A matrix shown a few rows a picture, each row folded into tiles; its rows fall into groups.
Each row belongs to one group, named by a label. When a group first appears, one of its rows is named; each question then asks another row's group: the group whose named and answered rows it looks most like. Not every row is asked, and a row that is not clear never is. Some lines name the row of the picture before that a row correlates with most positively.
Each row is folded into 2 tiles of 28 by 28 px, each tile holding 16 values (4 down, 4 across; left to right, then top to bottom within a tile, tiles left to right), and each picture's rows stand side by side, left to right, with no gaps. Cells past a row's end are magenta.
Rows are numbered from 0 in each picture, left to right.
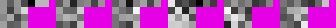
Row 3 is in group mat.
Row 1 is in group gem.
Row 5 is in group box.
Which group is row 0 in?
box
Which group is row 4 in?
gem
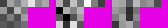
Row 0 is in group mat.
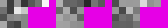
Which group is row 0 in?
box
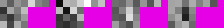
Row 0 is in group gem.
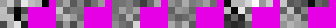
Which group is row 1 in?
gem
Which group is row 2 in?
box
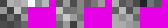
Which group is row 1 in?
gem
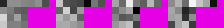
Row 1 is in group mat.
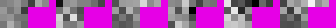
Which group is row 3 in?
gem
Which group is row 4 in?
mat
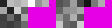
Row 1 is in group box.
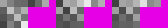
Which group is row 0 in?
box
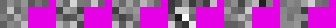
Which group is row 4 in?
gem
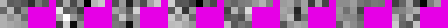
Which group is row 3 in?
mat
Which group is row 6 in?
gem
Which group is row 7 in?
box
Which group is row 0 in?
mat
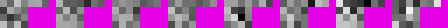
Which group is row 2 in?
gem
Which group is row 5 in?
gem
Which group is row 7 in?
box
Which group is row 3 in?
gem
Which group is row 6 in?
mat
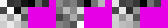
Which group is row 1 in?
box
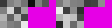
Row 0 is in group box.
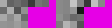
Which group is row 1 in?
gem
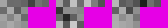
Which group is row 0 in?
mat
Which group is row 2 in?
mat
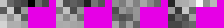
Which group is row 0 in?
mat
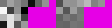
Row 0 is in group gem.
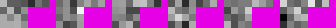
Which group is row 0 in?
mat
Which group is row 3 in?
gem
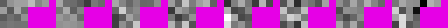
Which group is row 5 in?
gem
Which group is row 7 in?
gem
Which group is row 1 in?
mat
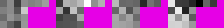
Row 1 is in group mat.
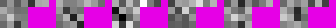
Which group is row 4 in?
gem
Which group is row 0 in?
gem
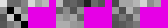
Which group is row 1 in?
mat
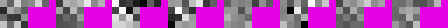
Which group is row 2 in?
mat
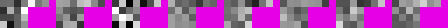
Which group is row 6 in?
box
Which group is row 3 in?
mat
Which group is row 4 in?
box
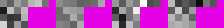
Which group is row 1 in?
box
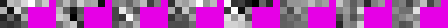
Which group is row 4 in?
mat
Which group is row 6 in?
box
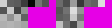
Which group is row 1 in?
box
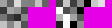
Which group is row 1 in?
gem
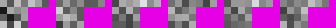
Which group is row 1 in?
gem
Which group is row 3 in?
gem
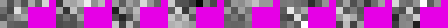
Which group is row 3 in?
mat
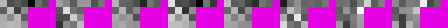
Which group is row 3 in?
mat
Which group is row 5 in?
box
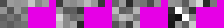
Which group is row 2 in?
gem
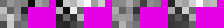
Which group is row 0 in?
gem
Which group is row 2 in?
gem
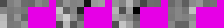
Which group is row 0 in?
box
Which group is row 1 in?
gem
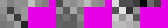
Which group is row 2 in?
mat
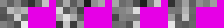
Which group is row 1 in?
gem
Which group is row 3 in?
box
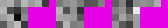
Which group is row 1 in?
gem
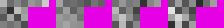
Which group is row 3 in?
gem
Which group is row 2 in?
gem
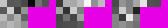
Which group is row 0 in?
mat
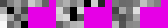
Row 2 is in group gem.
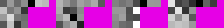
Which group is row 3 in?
mat
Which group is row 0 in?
gem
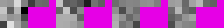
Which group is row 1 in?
mat
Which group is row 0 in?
gem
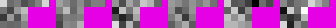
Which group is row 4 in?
mat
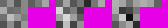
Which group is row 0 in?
gem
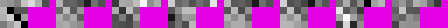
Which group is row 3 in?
box
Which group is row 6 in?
gem
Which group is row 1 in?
mat
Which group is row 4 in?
mat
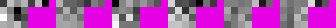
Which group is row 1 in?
mat
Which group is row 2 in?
box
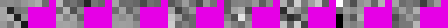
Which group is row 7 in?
box
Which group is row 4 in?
box
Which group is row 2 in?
mat
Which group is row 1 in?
mat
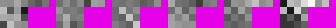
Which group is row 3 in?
mat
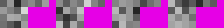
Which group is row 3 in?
mat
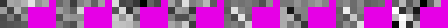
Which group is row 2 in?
mat
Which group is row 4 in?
box
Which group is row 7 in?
gem
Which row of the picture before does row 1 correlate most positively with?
0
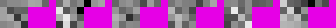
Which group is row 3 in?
gem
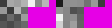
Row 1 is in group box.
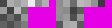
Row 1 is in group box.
